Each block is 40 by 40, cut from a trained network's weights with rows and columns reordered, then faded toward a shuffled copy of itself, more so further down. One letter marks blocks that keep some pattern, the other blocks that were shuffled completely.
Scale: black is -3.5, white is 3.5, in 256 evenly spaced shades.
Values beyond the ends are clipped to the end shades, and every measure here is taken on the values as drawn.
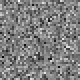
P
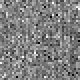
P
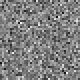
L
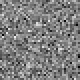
L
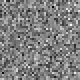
L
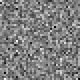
P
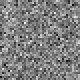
L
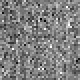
P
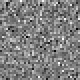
L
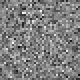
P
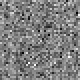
P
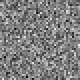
P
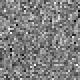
L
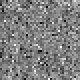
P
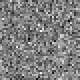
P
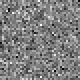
L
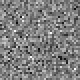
L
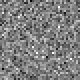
L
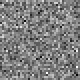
L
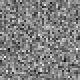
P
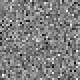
L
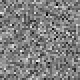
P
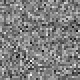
L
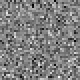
P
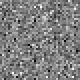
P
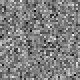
L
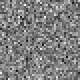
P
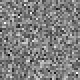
L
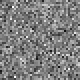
L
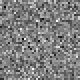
L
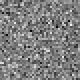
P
